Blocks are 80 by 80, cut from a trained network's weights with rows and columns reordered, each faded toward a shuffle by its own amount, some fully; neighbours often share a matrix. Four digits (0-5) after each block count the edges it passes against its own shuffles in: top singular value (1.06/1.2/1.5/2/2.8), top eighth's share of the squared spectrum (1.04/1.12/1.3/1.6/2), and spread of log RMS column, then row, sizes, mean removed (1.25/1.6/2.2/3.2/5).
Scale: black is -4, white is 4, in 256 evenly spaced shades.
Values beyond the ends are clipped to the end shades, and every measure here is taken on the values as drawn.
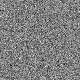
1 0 0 0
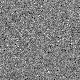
0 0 0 0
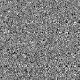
3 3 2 2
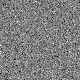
0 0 0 0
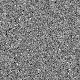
1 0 0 0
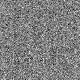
2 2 0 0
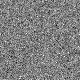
0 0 0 0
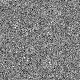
1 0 0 0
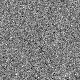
0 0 0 0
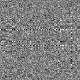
4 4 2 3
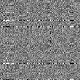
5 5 2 3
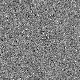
0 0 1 0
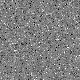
1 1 0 0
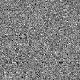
3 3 1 1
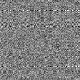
4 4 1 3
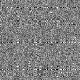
4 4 1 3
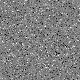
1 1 0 0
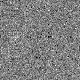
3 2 0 1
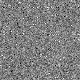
3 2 0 1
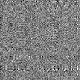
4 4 1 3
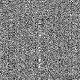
3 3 1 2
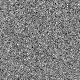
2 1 0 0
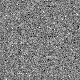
2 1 0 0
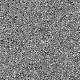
3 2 1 1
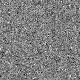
1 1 0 0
